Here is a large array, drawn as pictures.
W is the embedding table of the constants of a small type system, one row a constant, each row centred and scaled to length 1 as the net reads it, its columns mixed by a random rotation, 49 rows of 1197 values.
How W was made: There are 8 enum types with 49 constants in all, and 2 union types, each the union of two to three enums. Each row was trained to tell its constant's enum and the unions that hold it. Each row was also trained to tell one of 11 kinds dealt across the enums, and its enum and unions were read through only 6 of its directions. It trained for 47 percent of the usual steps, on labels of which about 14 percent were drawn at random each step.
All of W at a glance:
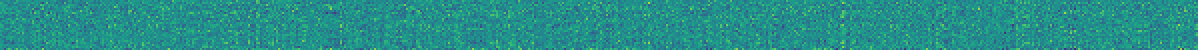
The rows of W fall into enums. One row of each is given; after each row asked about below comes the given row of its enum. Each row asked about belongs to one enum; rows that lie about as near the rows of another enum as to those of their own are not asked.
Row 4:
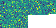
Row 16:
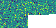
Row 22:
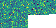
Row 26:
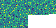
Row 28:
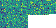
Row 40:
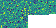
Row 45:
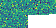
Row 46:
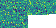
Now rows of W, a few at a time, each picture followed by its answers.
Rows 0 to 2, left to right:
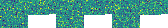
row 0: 16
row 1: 45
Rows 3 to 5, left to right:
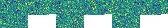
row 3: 16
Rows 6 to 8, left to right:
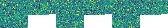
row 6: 46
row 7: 45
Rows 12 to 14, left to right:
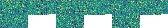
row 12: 46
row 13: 40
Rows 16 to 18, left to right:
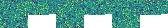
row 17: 26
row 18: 45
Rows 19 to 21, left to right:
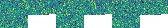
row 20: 4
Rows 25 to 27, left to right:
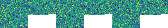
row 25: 26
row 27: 4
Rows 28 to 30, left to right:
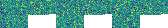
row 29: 45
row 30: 4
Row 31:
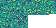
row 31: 40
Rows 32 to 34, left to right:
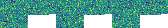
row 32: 40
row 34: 45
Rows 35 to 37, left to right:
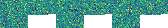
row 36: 46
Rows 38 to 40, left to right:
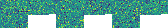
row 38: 40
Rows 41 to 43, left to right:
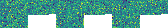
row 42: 16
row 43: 16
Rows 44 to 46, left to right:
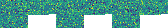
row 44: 40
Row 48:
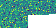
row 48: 45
